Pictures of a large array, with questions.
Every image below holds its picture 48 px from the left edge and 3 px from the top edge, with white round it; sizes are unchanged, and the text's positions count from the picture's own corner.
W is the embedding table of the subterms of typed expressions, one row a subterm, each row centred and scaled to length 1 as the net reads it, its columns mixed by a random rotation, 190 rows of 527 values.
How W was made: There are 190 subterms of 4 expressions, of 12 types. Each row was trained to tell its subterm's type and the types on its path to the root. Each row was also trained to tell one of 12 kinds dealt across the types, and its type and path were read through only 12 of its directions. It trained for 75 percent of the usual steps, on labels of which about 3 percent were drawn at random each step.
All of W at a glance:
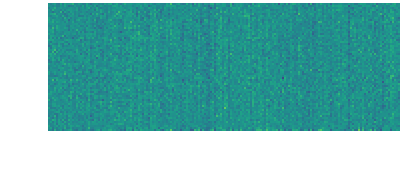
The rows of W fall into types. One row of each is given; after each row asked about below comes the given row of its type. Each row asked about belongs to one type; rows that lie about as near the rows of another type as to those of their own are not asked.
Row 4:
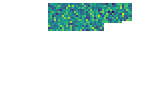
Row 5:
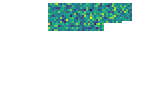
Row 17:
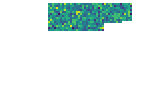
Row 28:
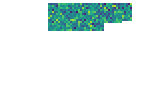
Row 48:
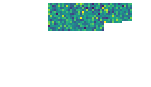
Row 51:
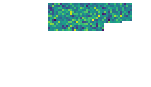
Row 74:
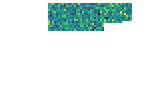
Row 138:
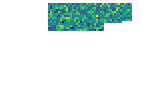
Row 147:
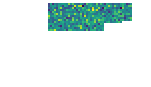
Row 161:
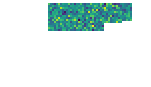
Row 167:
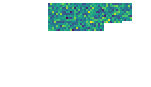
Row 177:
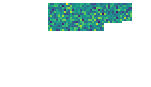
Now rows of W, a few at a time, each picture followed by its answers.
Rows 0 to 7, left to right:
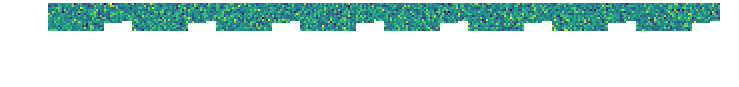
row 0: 51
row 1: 51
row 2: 74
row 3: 4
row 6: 177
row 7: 74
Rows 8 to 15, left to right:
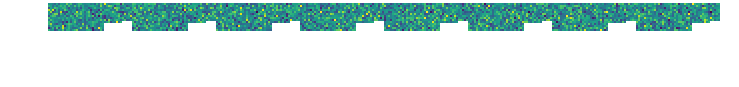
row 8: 161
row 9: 161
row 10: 4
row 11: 161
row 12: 161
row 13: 5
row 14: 138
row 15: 48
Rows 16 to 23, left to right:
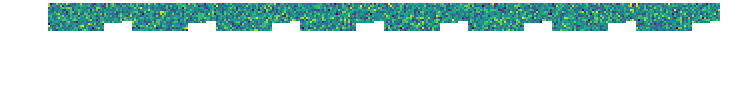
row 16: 161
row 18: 161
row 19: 28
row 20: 138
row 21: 17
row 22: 5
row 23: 48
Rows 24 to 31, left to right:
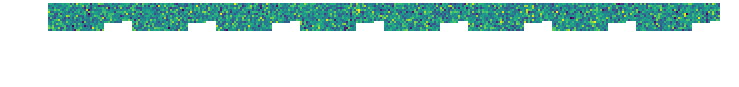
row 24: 74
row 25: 167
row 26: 74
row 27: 17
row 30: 4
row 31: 74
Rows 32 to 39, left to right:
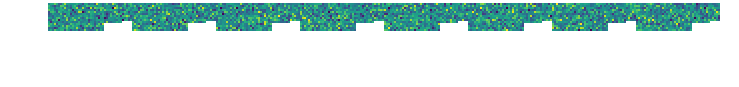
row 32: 161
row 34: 167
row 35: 28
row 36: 167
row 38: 167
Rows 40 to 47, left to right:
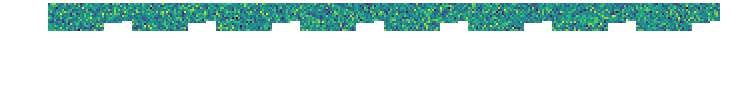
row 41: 51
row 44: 147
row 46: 4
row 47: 17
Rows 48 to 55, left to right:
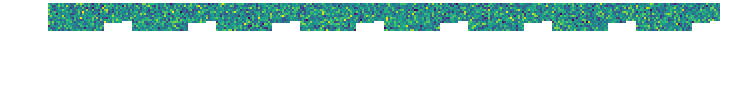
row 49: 28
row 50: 4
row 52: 4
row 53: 5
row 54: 4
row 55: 147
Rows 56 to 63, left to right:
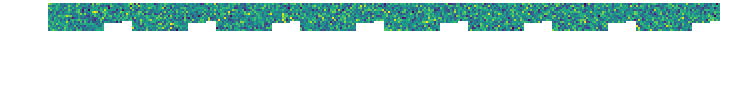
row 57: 161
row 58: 147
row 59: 28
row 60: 4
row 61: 17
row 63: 17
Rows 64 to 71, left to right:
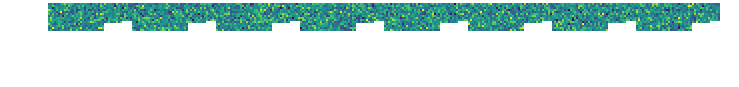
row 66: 147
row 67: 161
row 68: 74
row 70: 28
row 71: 177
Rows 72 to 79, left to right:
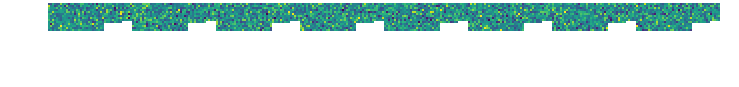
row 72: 17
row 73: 28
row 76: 51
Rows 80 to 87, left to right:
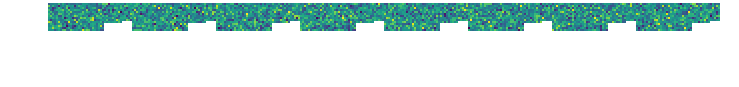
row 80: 48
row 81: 4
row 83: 5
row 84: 28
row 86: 5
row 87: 138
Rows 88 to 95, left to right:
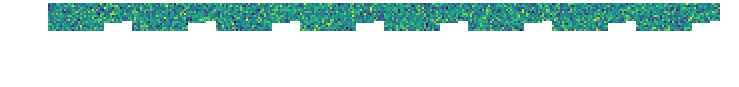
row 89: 48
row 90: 5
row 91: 177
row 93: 4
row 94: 4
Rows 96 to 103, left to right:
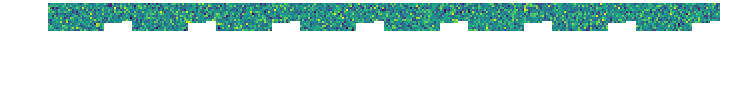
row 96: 167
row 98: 28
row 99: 17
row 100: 48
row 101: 51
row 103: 74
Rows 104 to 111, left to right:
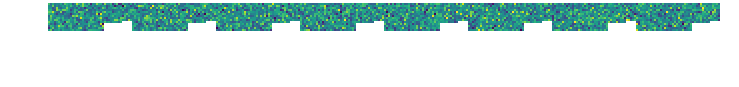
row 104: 48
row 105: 167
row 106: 138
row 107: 51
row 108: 74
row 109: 17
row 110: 51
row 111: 5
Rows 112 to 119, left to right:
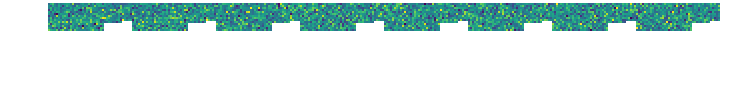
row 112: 4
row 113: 28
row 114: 28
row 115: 74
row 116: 161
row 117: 28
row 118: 5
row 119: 74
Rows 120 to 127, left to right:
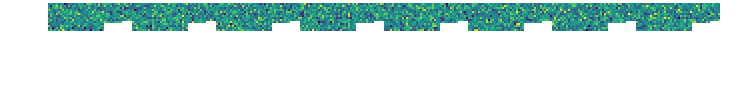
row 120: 17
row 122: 4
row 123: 167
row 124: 138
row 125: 4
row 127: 138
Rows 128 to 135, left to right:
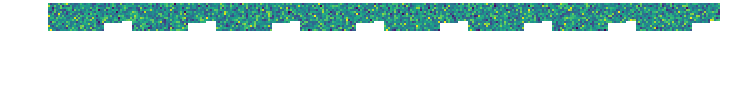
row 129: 48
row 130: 177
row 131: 138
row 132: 74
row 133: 74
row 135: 17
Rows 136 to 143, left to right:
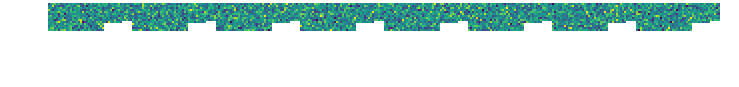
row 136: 177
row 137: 51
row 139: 147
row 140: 17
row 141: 147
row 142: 5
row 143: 74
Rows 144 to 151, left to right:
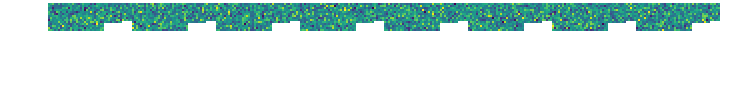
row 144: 167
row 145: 177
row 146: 167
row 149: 147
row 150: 147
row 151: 147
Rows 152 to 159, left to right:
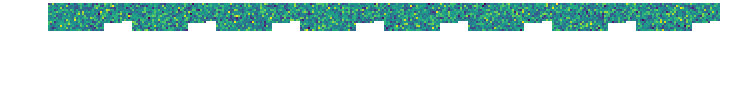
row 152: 17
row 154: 147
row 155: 138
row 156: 138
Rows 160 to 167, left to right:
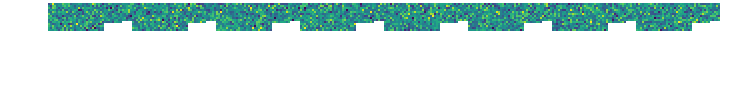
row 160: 4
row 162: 28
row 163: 167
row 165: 17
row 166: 147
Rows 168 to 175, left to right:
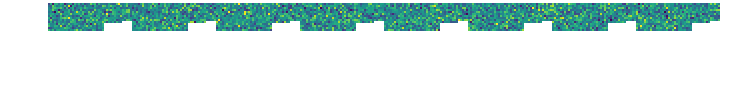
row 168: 5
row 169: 28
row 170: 51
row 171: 167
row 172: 51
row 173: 5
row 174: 161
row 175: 28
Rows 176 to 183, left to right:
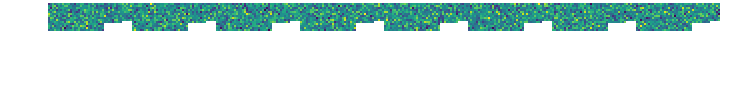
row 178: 17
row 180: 177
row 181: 17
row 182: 28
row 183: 51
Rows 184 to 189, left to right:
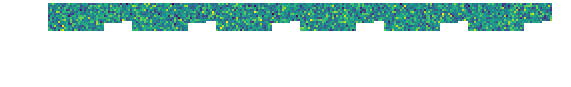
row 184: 177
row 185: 167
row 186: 5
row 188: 5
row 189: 51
